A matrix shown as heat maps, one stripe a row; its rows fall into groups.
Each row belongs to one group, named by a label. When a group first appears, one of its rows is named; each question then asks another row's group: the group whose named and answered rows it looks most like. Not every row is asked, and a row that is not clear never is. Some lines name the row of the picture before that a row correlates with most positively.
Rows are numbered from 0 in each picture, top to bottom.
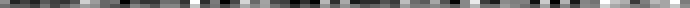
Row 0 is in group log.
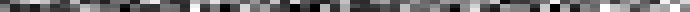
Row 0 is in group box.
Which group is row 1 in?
log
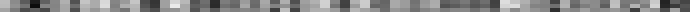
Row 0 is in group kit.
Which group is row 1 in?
kit
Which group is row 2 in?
kit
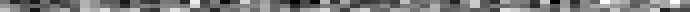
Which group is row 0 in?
log
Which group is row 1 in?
log
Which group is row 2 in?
kit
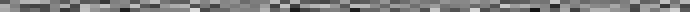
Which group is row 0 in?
box
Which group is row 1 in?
kit
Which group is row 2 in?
log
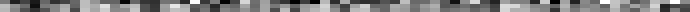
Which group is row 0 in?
log
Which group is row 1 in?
kit
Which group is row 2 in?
kit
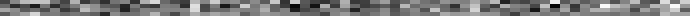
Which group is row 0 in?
box
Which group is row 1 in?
log
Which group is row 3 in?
box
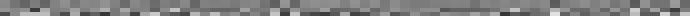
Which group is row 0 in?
kit
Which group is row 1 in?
kit
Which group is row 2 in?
kit
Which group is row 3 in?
box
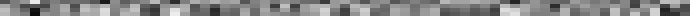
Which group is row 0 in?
box
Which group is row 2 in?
kit
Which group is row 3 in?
kit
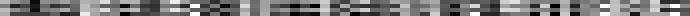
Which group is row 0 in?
kit
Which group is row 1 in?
log
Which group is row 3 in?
log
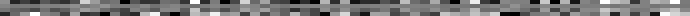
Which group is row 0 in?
log
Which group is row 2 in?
log
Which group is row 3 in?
box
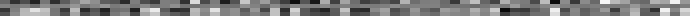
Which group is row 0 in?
log
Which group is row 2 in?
box
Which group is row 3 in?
box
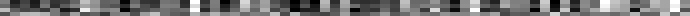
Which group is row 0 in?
log
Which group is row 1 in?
log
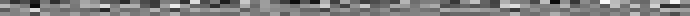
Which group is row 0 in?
log
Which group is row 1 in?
kit
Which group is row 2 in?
box
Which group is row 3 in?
kit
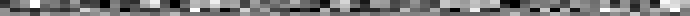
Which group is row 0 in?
box
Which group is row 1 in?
box
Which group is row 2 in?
log
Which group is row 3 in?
kit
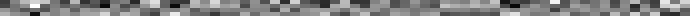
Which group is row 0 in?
box
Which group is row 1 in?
box
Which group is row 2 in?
kit
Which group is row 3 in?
kit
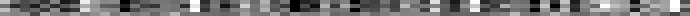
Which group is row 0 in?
log
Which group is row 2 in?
log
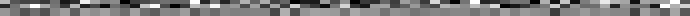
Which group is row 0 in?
log
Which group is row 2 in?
kit
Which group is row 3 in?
kit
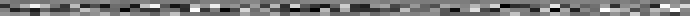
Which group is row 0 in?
kit
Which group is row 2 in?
log
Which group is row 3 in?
kit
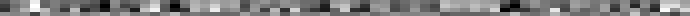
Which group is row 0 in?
box
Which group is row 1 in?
box
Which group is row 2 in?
box
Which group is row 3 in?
kit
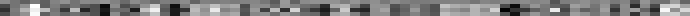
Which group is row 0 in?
kit
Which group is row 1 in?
box
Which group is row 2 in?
box
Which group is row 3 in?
box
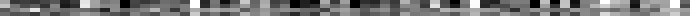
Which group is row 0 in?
log
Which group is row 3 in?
log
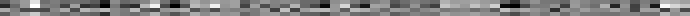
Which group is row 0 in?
box
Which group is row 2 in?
kit
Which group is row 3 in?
box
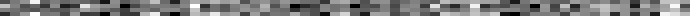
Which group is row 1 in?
log
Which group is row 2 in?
log
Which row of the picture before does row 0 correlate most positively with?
0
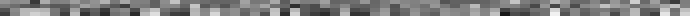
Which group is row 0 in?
kit
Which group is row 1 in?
log
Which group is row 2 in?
box
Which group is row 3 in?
box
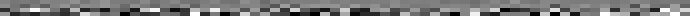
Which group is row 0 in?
kit
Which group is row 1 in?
kit
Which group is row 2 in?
box
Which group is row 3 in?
log
